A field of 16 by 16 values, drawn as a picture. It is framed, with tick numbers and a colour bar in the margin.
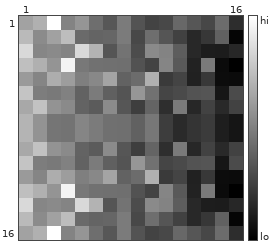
Average level on the scale: 40%. Slope: up to the left. Stripes: none. Mirror symmetry: top to bottom.
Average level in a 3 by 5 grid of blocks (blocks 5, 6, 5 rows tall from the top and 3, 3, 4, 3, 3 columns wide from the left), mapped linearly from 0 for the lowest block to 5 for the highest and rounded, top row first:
54210 / 43210 / 54210
